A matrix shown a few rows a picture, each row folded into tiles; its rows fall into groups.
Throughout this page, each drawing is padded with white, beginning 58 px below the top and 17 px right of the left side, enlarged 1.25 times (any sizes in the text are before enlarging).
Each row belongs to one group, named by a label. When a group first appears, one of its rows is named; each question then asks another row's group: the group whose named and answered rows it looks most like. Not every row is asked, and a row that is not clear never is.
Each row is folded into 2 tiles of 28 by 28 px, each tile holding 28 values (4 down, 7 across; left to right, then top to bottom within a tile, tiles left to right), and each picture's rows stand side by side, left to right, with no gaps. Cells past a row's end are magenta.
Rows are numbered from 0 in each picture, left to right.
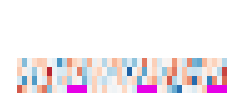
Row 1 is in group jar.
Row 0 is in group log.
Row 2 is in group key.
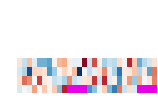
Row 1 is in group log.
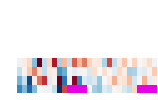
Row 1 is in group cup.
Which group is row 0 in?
cup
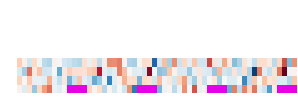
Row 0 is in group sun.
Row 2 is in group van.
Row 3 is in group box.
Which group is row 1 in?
log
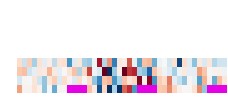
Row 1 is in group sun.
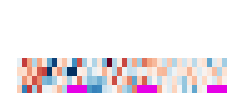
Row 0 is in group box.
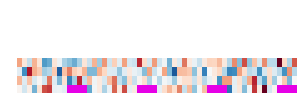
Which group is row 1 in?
van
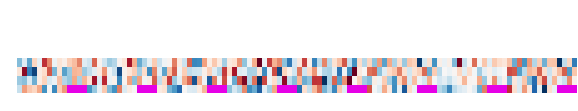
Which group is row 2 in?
key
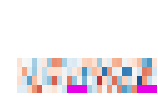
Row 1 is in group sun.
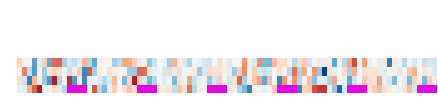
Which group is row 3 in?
key
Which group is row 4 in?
box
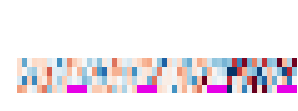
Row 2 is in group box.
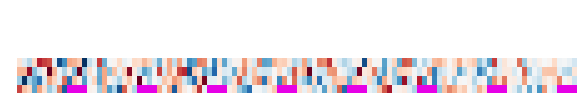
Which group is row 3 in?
key
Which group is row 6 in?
jar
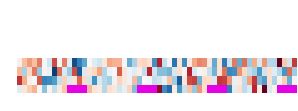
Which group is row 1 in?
log
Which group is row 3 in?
van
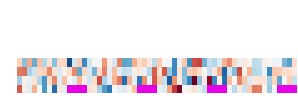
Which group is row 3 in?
sun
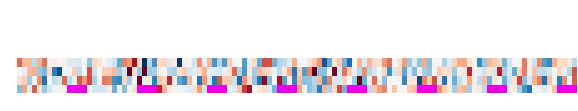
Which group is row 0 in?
jar
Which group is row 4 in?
sun
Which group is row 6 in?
log
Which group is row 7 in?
key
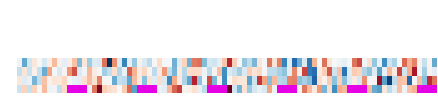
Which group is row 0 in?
box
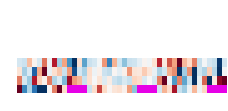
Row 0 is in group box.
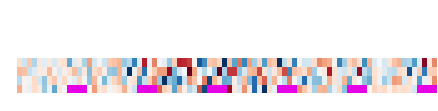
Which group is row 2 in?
log
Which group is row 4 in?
log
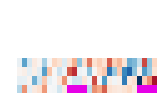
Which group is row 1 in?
jar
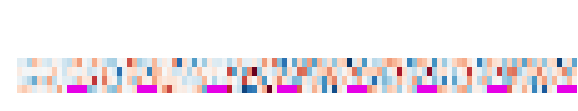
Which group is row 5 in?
log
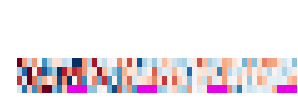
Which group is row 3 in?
cup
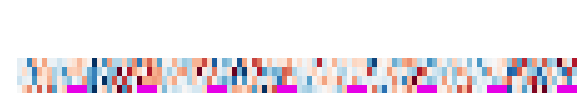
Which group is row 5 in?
box
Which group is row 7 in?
van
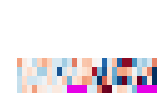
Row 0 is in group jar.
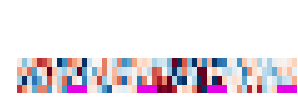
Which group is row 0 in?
log
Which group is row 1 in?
key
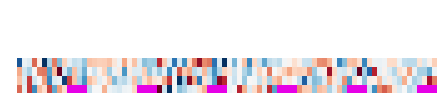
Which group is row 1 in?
jar
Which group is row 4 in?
log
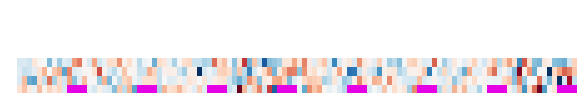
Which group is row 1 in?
log
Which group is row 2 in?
jar
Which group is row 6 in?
box
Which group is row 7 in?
sun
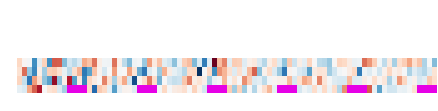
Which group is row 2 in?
jar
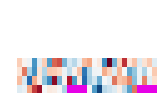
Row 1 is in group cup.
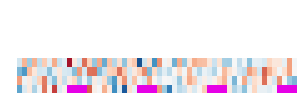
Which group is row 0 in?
van
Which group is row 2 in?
cup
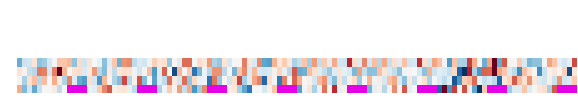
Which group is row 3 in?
key
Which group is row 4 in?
van
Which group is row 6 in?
box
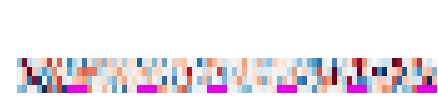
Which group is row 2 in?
log
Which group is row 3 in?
key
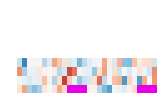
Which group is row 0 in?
box
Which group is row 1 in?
key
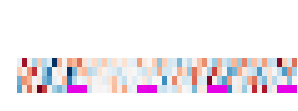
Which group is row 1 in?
van
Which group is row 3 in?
van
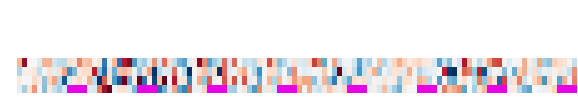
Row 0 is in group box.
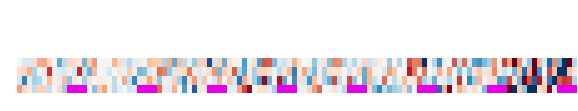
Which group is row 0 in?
log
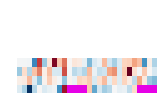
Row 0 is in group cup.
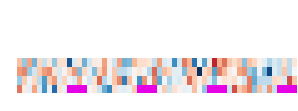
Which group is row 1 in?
key
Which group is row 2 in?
jar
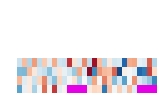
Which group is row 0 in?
van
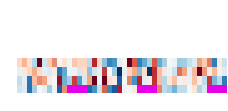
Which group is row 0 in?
cup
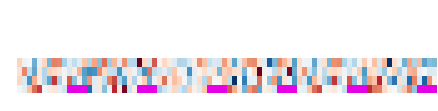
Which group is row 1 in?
van
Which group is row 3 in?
log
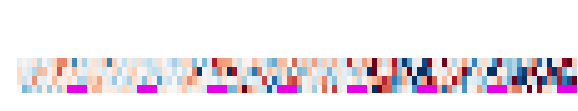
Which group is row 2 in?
jar
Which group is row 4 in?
van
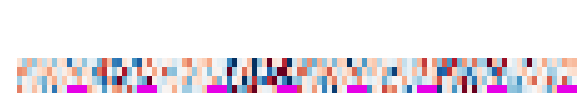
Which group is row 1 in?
sun
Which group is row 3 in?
box
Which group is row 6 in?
van
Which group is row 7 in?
cup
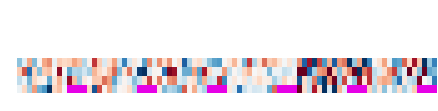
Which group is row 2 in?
sun
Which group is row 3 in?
cup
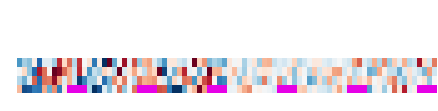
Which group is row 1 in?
cup
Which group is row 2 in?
box
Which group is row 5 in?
van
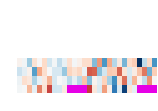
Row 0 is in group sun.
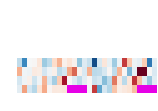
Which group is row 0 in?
box
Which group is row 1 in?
box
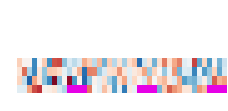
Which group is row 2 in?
jar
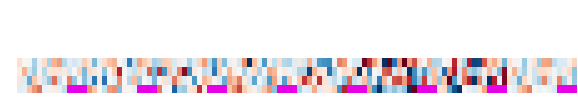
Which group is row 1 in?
log
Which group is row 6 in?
key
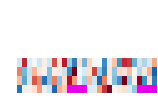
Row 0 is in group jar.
